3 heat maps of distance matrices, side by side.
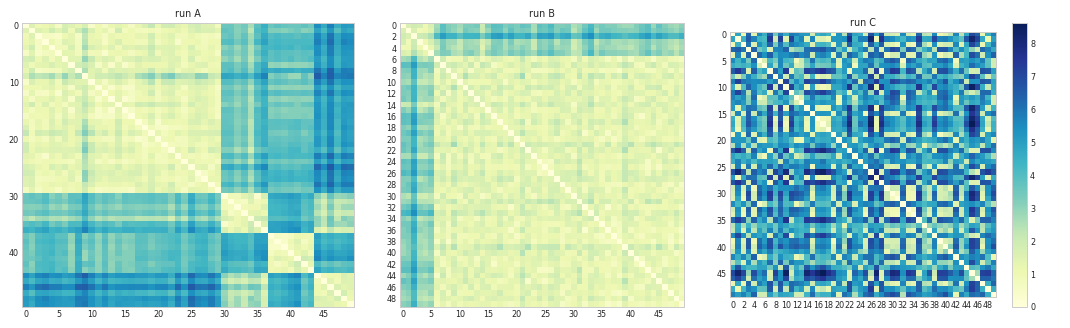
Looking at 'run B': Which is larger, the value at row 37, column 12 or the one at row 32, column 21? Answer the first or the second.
the second
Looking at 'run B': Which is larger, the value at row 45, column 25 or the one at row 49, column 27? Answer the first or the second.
the second
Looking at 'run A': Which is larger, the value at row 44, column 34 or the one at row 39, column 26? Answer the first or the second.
the second
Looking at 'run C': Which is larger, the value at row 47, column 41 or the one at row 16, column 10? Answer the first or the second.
the first
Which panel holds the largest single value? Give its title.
run C
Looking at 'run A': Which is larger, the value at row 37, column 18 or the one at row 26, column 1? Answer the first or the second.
the first
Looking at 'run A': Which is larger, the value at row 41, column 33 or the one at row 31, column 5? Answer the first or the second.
the first
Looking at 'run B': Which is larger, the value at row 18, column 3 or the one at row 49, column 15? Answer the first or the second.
the first
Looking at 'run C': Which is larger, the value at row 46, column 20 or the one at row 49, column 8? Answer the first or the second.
the first
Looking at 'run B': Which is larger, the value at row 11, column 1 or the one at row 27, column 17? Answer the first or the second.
the first
